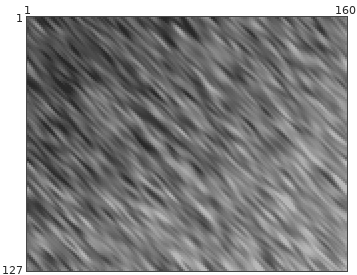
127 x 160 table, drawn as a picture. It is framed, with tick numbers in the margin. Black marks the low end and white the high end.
Ninth with the highest average: bottom right. Slope: up to the bottom right. Odd rows or columns: none. Ninth with the lowest average: top left.
